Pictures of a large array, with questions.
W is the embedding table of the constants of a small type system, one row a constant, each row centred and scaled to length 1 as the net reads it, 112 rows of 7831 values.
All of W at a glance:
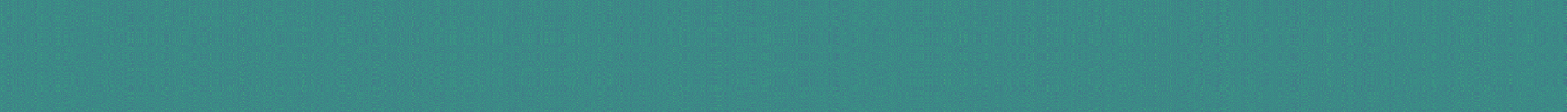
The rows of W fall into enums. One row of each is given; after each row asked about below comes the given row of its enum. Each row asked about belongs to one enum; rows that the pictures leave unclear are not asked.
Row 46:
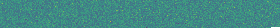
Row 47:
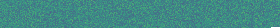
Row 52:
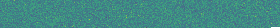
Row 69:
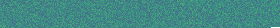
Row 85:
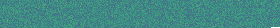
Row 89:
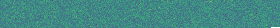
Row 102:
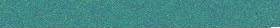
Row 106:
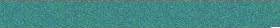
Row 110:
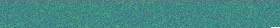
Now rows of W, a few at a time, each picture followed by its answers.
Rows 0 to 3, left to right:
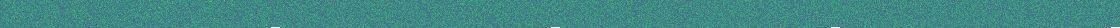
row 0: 89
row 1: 69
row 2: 106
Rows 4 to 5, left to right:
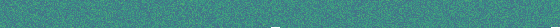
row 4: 69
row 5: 106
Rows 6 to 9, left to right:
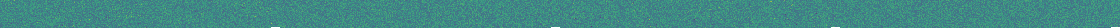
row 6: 52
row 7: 69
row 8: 89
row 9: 106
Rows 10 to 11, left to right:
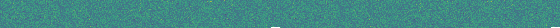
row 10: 89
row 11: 89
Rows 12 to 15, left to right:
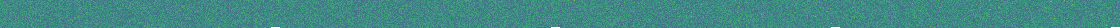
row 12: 47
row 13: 106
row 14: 52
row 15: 89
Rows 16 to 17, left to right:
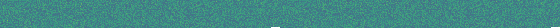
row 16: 85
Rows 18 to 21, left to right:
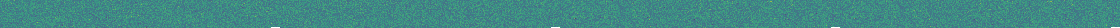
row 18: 52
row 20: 89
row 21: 89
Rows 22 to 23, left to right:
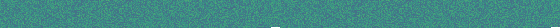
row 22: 106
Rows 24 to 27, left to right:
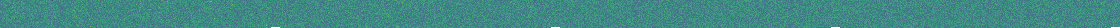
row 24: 89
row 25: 110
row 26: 106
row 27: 85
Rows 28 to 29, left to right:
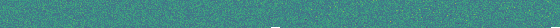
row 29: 46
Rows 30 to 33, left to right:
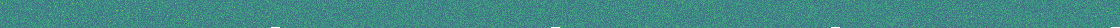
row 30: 46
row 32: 110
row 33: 52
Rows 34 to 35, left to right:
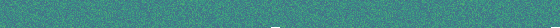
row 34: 69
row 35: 69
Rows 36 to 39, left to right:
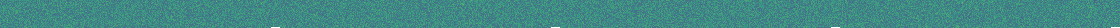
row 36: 85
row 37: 69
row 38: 106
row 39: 110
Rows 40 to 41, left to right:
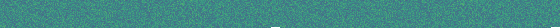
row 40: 69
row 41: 69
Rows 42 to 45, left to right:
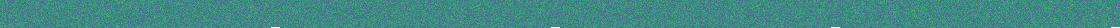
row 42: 110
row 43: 85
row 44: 85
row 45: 89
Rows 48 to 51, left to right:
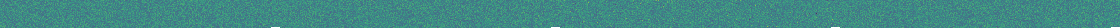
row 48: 69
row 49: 47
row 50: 102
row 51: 47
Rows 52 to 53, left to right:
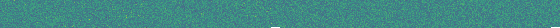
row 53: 69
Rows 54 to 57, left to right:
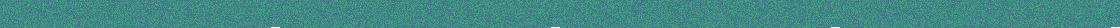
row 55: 85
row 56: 106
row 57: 85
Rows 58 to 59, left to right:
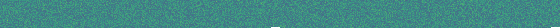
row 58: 85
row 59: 69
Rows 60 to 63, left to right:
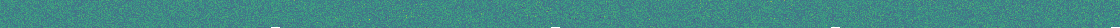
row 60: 106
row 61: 52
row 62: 89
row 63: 47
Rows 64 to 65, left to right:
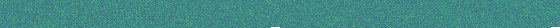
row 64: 46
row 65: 52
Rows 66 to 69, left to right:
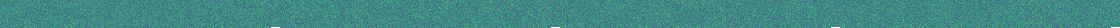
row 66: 85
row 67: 89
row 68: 110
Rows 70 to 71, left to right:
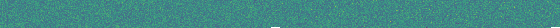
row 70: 110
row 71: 46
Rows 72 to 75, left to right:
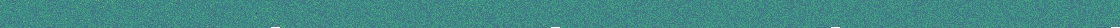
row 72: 102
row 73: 69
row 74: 106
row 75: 106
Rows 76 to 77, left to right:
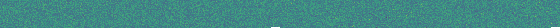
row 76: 85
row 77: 52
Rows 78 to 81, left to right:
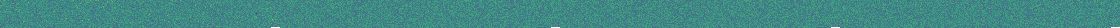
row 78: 102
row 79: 106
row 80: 106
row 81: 85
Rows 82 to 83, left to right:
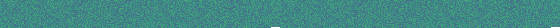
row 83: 106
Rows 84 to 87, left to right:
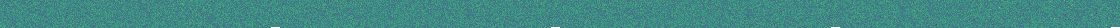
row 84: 69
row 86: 85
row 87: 89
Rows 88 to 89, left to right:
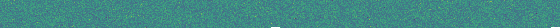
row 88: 52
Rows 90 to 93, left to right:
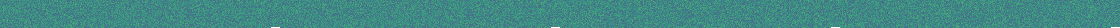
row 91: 85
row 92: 47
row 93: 110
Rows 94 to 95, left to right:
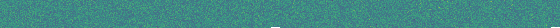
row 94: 47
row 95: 89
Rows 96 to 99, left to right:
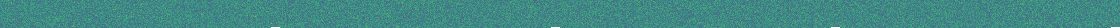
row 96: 52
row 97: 110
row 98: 47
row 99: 69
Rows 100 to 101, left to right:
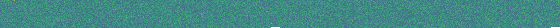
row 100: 52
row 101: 47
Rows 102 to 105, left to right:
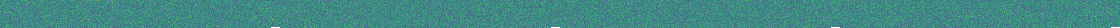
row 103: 85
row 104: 106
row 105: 52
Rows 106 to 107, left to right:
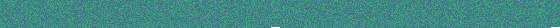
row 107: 85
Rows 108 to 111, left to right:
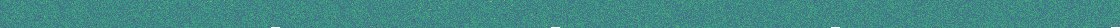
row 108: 89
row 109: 89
